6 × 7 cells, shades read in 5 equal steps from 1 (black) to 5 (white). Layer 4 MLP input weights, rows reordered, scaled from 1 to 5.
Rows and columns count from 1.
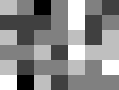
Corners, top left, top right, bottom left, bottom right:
4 2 5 3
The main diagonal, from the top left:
4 2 3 2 4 3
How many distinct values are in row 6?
5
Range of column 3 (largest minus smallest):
3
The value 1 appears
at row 1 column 3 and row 6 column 2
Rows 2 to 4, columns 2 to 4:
2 2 3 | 2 3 3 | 3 4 2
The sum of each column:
22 13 17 16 26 17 21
